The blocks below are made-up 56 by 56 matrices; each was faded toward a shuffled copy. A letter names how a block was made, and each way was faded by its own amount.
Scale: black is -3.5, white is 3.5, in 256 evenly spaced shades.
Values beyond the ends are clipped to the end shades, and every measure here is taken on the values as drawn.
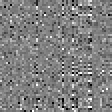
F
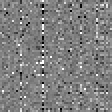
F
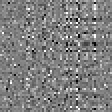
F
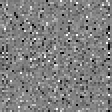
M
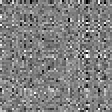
F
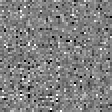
M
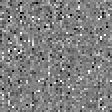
M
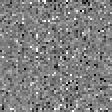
M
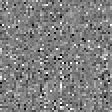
M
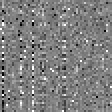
F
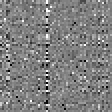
F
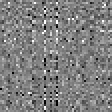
F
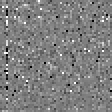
M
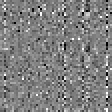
F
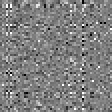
F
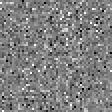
M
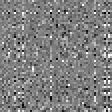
F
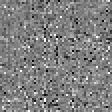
M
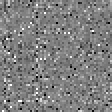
M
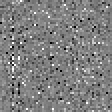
M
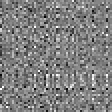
F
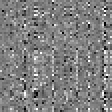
F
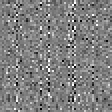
F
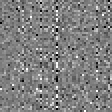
F
